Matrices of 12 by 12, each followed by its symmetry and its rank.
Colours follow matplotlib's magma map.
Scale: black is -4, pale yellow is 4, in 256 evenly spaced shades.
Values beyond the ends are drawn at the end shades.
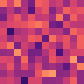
neither, full rank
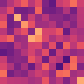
symmetric, full rank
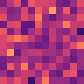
symmetric, full rank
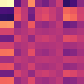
neither, rank one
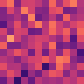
neither, full rank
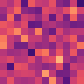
neither, full rank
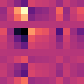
neither, rank one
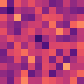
symmetric, full rank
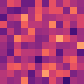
neither, full rank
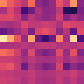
neither, rank two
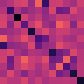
symmetric, full rank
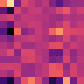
neither, rank two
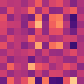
neither, rank two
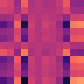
neither, rank one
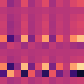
neither, rank one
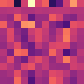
neither, rank two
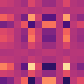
neither, rank one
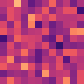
neither, full rank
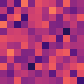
symmetric, full rank
